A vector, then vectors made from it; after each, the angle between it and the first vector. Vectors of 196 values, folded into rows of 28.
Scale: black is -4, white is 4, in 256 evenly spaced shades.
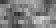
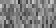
orthogonal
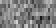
partly opposed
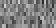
orthogonal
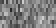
partly aligned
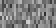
orthogonal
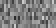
orthogonal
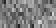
partly aligned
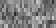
partly aligned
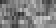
nearly parallel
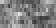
nearly opposite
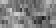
nearly opposite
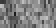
partly aligned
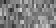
partly aligned
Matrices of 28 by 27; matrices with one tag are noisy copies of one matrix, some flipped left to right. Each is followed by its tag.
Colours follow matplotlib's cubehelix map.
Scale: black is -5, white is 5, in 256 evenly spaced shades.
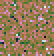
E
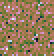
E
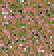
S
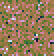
E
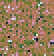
E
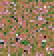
E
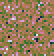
E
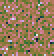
E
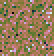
S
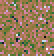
E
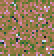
E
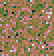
S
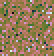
S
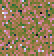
S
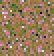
S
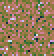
E
